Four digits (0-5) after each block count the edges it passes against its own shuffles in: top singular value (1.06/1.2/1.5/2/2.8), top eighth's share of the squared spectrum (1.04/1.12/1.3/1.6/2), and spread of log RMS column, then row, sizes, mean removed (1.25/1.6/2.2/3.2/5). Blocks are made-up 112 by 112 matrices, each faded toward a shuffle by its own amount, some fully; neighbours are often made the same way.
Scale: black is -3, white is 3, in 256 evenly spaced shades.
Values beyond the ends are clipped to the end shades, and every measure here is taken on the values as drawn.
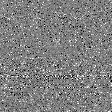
1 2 0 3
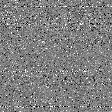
2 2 0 3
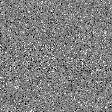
1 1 2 2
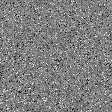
0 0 0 0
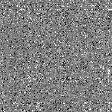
1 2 3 3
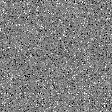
0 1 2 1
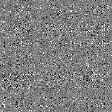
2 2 3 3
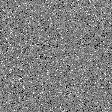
0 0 0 0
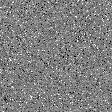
0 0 0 0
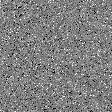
0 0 0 0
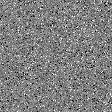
0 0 1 1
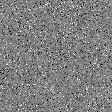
0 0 0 0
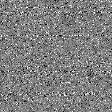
1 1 0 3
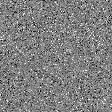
0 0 0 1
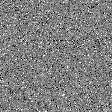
0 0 0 1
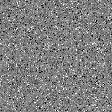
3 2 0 1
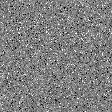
0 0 0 0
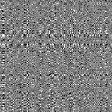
5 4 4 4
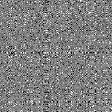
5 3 3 2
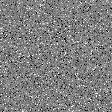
2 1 0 0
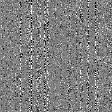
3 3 4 0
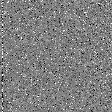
2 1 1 0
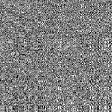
4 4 3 3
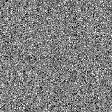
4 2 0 1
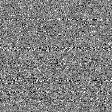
1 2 0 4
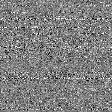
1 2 0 4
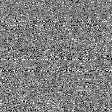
1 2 0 4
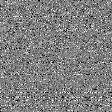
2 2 0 3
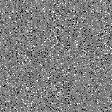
4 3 2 1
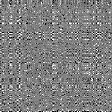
5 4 3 3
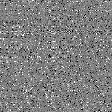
4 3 1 2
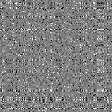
5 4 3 3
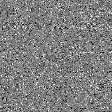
3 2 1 2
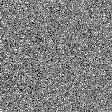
3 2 0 0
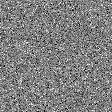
2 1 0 0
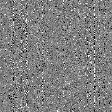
2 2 3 0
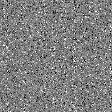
1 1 2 0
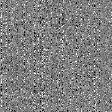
2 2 4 0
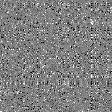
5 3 2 2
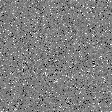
2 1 0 0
